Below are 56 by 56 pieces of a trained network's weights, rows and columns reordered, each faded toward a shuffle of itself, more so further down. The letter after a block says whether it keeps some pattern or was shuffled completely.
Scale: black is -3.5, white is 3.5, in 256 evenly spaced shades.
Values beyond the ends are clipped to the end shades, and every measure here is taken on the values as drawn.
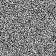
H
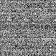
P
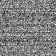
P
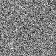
H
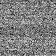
P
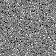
H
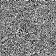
P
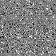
P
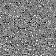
P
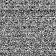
P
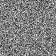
H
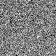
H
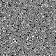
H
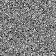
H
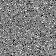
H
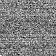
P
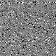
P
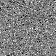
H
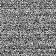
P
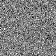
P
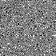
P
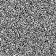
H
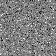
H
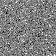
H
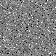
H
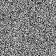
H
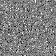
P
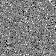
H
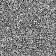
H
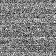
P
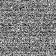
P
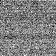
P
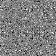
P
